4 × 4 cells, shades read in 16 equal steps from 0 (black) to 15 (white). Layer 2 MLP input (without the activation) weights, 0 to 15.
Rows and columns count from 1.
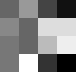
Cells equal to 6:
3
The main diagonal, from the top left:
6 6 11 0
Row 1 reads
6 9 4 1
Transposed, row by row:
6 8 7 7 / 9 6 6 15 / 4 13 11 3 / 1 13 14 0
